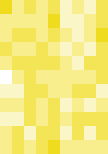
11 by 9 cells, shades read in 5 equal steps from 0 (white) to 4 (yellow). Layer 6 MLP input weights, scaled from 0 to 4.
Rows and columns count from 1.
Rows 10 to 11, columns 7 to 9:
3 1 3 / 2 2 2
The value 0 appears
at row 6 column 1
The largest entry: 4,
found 4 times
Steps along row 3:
up same down up down down up up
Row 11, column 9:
2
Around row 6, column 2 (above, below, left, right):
3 1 0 3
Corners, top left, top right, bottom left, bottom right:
4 3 2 2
